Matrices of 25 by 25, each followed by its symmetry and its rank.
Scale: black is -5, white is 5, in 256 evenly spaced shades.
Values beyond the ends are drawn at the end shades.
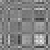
symmetric, rank two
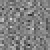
neither, rank five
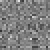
neither, rank five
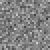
neither, full rank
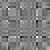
symmetric, rank two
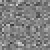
neither, rank five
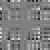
antisymmetric, rank two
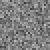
neither, full rank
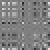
symmetric, rank two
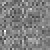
neither, rank five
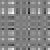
symmetric, rank one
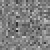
neither, rank five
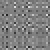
antisymmetric, rank two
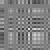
symmetric, rank one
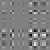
symmetric, rank one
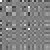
symmetric, rank two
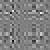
antisymmetric, rank two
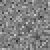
symmetric, full rank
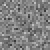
symmetric, full rank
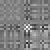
symmetric, rank two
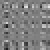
antisymmetric, rank two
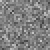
symmetric, full rank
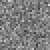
neither, full rank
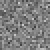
neither, full rank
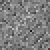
symmetric, full rank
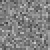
neither, full rank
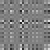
symmetric, rank one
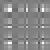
symmetric, rank one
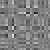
antisymmetric, rank two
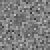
symmetric, full rank
